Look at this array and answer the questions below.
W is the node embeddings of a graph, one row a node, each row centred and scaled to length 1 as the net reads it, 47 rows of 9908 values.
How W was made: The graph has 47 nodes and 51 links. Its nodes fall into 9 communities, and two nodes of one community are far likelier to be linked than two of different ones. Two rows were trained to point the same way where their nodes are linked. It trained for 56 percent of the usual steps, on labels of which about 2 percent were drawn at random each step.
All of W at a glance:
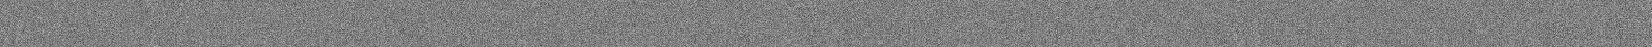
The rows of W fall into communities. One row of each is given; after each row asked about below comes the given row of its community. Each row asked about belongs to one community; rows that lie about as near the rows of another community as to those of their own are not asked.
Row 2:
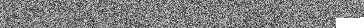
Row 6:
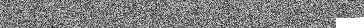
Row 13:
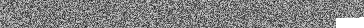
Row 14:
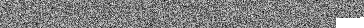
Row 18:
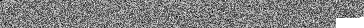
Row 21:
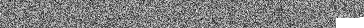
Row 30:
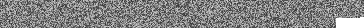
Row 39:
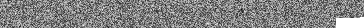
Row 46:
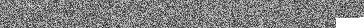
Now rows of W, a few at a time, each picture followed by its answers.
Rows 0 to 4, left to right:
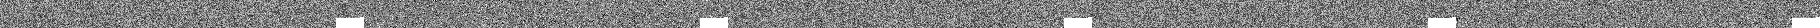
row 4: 18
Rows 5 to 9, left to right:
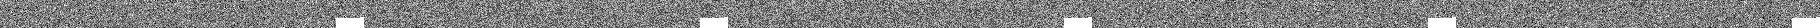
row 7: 39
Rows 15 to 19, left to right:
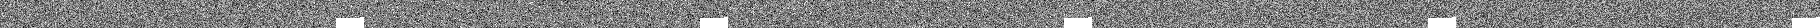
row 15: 2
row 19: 13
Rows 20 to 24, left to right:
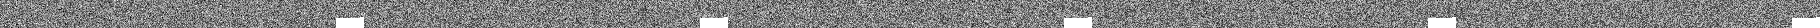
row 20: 46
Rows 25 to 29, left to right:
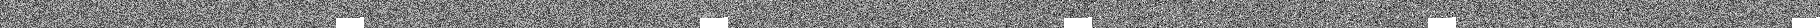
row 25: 2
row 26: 21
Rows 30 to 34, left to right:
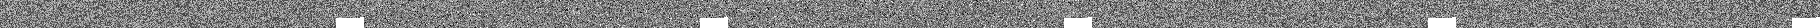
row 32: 21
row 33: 30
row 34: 39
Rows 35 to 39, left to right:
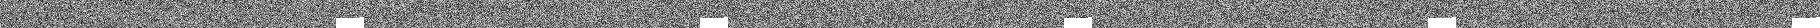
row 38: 18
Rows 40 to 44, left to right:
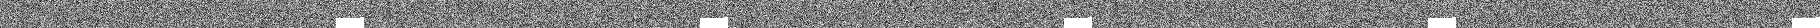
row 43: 14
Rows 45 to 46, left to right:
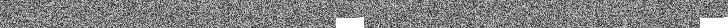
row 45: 6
